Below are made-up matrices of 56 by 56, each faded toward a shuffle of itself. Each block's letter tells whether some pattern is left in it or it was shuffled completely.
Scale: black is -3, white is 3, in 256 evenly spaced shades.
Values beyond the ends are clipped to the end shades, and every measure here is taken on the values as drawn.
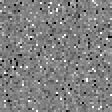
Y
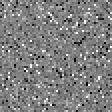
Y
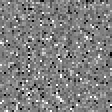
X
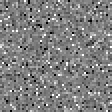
Y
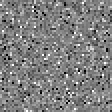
Y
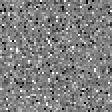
Y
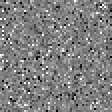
Y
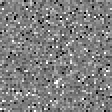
Y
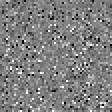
X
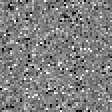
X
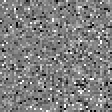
X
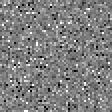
Y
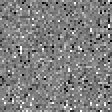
X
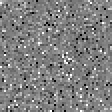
Y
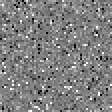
Y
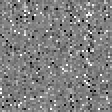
X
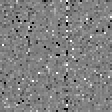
X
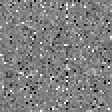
X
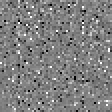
X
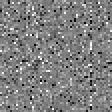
X
